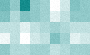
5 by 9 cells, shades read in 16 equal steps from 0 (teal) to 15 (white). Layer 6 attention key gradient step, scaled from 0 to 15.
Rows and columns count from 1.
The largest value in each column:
14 11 15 12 11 15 12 13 12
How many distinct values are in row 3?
4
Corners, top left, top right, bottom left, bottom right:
6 8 8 9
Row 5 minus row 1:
2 2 10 1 0 -4 -2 2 1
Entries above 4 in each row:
8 9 9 9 9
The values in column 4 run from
8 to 12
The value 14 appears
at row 4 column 1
